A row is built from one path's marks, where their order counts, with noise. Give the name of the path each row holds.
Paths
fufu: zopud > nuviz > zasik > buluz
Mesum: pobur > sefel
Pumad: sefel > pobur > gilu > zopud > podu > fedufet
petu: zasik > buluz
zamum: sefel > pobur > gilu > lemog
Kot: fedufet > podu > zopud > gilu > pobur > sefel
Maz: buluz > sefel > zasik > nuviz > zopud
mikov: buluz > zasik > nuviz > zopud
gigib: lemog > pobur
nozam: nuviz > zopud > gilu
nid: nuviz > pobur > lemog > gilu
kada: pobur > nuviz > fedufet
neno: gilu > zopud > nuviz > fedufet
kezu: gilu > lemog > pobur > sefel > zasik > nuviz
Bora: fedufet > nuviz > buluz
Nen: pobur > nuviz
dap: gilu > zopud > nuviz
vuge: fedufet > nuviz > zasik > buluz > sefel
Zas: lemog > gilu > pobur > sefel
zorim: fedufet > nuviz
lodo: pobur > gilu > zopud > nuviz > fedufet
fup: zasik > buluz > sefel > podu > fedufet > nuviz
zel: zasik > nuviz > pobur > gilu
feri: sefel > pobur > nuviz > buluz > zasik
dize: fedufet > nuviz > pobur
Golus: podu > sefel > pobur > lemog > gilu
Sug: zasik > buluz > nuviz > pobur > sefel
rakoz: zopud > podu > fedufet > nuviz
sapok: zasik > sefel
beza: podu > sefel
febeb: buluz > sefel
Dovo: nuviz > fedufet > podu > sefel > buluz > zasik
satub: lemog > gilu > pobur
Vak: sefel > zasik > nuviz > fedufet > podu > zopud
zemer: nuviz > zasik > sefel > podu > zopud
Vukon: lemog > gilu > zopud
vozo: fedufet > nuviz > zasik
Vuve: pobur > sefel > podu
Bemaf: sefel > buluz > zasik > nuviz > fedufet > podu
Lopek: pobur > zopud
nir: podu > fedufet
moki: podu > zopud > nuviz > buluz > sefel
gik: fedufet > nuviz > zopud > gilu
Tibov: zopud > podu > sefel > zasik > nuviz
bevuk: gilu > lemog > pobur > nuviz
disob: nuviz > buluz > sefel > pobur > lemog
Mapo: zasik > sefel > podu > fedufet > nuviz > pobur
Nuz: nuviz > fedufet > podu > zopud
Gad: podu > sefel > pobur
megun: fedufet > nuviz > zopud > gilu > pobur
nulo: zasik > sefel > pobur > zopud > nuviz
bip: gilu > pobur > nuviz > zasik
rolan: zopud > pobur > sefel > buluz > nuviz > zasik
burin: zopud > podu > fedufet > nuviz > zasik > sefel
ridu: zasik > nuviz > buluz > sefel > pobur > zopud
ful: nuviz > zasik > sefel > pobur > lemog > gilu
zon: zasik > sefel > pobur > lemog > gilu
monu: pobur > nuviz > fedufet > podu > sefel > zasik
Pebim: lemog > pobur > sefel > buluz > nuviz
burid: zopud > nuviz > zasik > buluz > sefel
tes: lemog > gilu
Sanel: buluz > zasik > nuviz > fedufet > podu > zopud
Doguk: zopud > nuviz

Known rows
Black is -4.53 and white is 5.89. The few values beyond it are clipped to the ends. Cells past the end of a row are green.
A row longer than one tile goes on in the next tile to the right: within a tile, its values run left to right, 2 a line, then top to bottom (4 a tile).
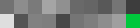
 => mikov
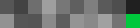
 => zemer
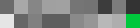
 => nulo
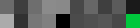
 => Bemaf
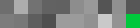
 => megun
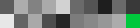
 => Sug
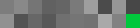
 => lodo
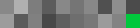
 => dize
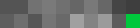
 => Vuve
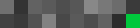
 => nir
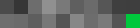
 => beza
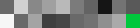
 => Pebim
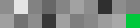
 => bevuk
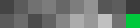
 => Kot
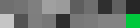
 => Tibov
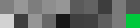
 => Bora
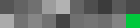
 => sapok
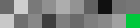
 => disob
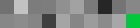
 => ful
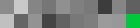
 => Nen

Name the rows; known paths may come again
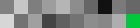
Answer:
kezu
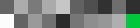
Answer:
rolan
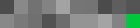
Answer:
Mesum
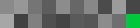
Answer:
kada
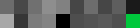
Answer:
Bemaf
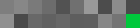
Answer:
neno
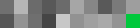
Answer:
satub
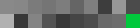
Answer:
zorim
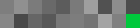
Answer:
lodo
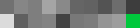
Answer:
mikov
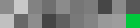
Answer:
Nen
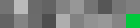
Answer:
gigib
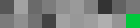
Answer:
Zas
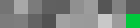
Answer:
megun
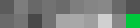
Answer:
Lopek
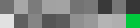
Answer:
nulo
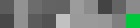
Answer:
Golus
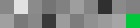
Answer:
bevuk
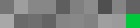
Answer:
dap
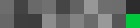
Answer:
Nuz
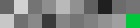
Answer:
disob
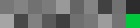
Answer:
Mapo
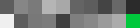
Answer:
Maz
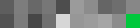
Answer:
Vukon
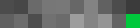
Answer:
Vuve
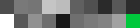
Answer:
burid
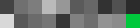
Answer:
moki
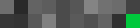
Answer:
nir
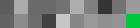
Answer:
zamum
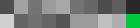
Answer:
ridu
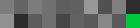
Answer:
rakoz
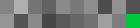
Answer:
dize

